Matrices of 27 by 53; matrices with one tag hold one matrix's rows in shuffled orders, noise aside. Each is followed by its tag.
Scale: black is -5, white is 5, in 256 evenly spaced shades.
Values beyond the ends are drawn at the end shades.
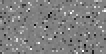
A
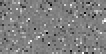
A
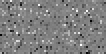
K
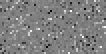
A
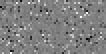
K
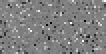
A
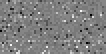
K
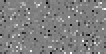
A
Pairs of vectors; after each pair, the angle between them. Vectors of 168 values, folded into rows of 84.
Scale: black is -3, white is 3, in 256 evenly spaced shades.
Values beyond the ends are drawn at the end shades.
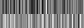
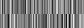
orthogonal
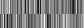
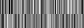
partly opposed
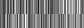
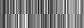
nearly parallel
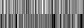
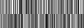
partly aligned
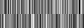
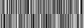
nearly opposite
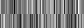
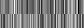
nearly opposite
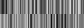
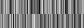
orthogonal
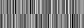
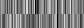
partly opposed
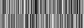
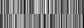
partly opposed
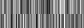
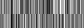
nearly parallel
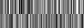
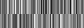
partly opposed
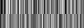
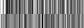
nearly opposite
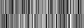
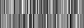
nearly opposite
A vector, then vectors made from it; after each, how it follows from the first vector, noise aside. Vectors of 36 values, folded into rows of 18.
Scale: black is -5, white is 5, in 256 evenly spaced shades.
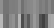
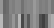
copied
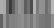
reversed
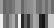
scaled up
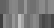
sign-scrambled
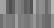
reversed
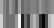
scaled up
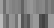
copied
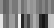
scaled up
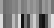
scaled up
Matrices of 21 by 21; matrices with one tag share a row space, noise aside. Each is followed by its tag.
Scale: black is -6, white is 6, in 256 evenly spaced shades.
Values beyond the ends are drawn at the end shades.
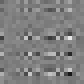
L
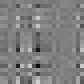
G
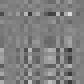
L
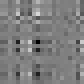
G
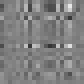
L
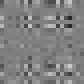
L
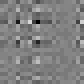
G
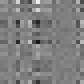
G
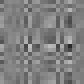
L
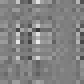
G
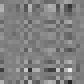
L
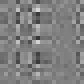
G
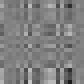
L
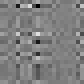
G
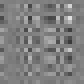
L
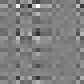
G
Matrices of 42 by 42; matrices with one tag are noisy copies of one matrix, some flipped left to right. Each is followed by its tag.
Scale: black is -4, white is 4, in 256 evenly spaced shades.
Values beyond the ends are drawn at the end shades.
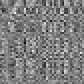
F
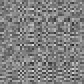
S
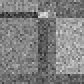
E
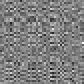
S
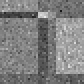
E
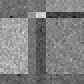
E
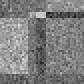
E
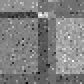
E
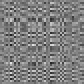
S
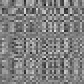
F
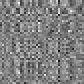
F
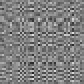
S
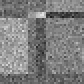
E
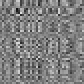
F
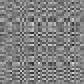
S
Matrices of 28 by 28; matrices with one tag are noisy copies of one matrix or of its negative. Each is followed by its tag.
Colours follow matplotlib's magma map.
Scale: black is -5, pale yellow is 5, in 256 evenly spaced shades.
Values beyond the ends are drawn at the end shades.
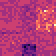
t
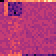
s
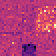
t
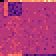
s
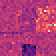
t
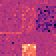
t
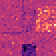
t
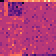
s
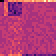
s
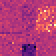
t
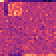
s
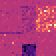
t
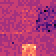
t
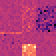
t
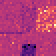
t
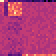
s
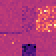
t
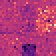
t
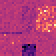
t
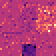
t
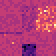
t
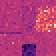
t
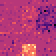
t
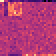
s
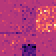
t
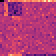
s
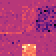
t
